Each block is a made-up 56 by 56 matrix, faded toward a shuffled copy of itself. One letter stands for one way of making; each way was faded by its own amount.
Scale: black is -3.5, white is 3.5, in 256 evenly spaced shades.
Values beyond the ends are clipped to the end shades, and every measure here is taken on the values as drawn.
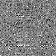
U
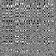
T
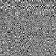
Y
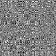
Y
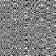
T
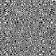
Y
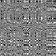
T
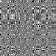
T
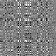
T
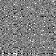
U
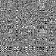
Y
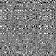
Y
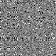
U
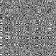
Y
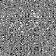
U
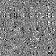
U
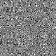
U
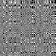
T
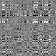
T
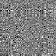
Y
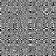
T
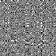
U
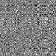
Y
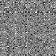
U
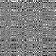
T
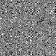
U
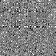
U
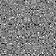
U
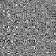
Y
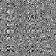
Y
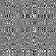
T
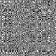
Y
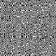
U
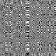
T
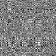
Y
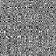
Y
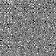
U
